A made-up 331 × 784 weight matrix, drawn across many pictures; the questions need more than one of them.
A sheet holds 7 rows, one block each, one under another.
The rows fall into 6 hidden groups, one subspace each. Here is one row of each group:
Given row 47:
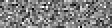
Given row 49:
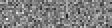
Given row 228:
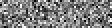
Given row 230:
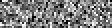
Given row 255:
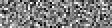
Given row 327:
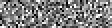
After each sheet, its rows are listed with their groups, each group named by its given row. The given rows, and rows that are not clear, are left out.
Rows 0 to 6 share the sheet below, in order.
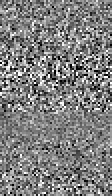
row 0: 255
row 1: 327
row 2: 228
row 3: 228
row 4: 47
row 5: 327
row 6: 228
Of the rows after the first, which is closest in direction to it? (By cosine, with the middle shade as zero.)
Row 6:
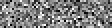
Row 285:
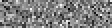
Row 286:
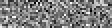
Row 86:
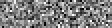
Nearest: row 285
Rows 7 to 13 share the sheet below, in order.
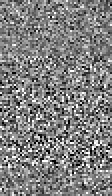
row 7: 230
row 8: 255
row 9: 255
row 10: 49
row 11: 255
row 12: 255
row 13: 327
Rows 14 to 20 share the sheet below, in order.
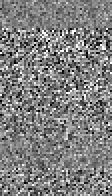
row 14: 228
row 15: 327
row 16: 327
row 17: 327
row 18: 47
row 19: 327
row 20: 49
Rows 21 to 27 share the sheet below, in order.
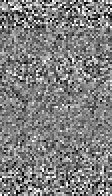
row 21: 49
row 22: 47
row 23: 327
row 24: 230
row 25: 49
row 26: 228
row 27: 49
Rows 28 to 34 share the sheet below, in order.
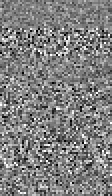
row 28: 47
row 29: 255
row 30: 327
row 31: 327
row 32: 228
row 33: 47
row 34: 327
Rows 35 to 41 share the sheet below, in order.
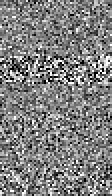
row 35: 255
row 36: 327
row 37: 230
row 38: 327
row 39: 327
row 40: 49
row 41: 230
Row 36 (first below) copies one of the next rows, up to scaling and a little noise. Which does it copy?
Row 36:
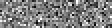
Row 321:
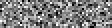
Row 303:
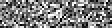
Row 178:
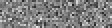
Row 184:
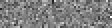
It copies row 178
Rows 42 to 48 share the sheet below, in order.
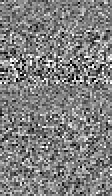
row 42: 49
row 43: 228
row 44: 49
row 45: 255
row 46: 47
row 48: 327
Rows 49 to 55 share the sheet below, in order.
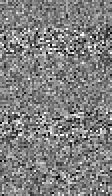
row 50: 230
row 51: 230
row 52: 49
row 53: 327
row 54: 327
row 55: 47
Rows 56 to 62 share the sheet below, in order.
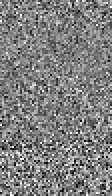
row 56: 327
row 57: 228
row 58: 49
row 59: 228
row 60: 228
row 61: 49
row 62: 327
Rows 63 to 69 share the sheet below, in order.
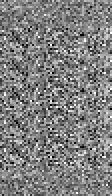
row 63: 49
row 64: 230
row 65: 230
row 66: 230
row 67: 230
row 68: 230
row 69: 49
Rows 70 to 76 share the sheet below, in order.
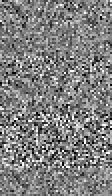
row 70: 230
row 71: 49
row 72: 255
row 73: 230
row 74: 327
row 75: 47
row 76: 230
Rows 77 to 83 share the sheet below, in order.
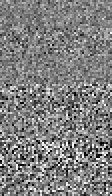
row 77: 327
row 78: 230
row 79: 49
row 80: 49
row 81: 327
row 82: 327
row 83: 49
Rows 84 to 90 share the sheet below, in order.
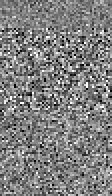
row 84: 255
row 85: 49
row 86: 47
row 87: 47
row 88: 47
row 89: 49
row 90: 230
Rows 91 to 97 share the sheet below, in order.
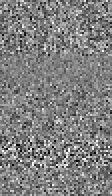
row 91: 228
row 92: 228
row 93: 255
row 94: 49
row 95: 47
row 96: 255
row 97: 230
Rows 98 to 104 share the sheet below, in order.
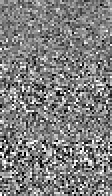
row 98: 47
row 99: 327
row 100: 228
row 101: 47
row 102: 228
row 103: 228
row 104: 49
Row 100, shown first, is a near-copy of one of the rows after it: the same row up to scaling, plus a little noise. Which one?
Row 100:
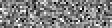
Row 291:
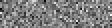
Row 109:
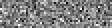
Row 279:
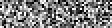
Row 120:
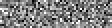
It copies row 109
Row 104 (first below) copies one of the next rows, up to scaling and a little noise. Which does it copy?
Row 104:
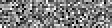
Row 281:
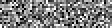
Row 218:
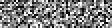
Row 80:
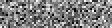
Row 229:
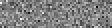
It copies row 281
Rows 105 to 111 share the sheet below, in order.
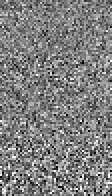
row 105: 49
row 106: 327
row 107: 230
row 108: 230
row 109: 228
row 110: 255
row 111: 228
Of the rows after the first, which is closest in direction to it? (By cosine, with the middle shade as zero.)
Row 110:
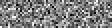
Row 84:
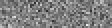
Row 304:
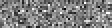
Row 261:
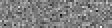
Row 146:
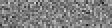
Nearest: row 84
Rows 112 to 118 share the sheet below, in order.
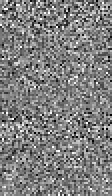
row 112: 255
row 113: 47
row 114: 49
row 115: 255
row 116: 49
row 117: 228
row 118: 47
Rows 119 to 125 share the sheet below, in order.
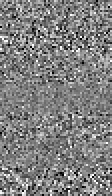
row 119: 255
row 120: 228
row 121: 230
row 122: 47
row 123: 327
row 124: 327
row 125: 230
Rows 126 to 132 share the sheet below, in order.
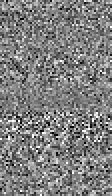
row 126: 49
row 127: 49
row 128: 230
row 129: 49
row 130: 255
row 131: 327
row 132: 327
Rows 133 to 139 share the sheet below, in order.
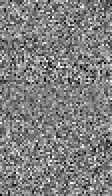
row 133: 230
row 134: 49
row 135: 47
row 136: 228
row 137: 327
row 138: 230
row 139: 255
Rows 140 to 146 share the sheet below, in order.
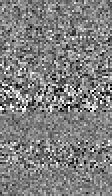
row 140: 47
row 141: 47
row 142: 228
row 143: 230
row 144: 230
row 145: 49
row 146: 255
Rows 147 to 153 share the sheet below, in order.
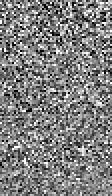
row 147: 327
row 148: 327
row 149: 49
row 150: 47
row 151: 49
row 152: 49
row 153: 327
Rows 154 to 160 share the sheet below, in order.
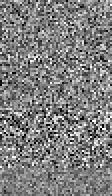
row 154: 230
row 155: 327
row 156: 255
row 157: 230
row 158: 230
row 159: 255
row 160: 47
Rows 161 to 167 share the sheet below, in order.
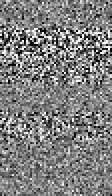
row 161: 327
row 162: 228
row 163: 255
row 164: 255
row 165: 228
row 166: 255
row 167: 49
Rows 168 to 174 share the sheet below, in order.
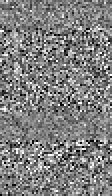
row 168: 49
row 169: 47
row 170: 47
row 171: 228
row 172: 230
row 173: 327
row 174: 255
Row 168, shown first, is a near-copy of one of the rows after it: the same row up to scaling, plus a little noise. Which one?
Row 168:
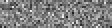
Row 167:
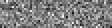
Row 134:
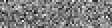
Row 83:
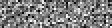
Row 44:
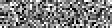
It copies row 167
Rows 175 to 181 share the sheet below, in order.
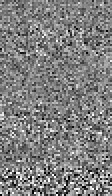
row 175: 49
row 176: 327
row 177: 230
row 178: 327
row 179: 47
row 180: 228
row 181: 255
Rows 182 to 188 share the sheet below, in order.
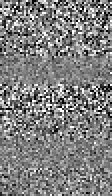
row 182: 228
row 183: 327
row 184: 327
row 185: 230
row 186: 47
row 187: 255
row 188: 255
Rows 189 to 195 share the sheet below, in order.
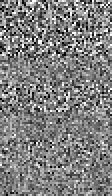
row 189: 228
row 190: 327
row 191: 255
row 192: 255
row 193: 47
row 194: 255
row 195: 47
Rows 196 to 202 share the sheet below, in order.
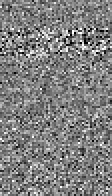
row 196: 228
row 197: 327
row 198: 255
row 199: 327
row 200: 255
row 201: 49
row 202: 49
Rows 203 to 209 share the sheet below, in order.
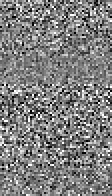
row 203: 255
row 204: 327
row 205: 47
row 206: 49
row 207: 255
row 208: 47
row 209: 47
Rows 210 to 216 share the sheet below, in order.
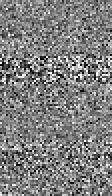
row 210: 255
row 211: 49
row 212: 228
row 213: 230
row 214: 327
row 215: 49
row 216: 255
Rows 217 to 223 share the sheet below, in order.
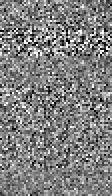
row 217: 230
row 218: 49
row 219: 230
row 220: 47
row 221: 255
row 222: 255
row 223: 49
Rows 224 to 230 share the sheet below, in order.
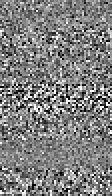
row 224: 327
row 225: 47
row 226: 228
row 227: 49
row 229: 49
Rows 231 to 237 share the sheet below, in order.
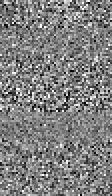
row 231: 47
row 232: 255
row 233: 255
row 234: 255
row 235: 49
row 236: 230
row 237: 47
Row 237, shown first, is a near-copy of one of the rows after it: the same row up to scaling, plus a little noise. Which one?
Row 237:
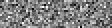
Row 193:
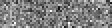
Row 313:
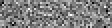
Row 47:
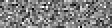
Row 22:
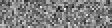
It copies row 47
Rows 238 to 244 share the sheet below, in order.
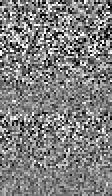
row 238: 47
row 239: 230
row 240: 47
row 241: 255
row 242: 327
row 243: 255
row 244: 228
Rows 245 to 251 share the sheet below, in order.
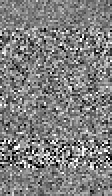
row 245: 230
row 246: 228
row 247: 230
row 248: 327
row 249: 228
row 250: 49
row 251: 327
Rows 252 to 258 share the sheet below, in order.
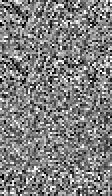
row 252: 230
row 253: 228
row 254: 230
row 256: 230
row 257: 230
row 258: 228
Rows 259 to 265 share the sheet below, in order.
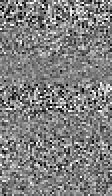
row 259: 228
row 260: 327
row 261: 327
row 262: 230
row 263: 255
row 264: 255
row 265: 228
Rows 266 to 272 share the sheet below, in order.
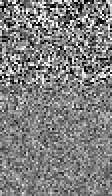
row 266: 47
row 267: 228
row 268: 327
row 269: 49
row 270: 230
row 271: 228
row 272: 230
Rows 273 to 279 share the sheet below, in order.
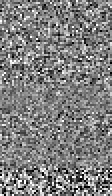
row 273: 327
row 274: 327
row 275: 327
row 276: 47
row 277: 228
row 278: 228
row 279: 228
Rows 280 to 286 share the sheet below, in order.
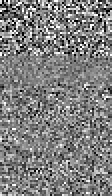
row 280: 47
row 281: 49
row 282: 327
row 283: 47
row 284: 255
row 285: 230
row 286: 255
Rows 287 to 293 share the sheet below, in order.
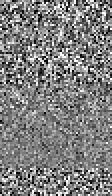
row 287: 327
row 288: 230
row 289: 228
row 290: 230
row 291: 228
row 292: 327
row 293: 255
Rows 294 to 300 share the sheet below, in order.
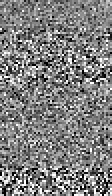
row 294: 230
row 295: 47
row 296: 327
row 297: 230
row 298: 49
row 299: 255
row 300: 228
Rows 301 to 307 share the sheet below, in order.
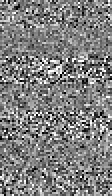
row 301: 49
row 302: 47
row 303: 327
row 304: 47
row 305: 255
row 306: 230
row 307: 228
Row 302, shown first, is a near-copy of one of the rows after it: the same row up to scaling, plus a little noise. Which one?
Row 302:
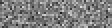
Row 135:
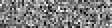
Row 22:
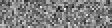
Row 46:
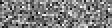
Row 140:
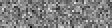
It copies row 46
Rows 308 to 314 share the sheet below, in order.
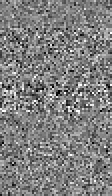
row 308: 327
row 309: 230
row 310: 255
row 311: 47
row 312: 230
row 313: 47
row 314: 255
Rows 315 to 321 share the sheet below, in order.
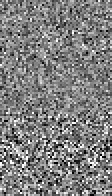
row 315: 228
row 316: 327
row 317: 228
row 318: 47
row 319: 228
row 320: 230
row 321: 327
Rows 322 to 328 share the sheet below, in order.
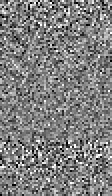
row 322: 255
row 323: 230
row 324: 230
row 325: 255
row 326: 255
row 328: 255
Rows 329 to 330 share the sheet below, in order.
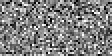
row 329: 228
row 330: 230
